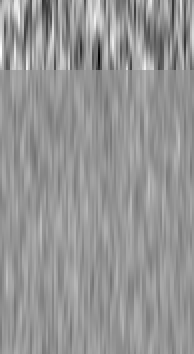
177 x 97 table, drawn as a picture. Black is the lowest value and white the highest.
Slope: none. Seam: horizontal, 20% of the way down, the bottom part calmer. Histogram: heavy tails on both sides. Grain: streaks running down.
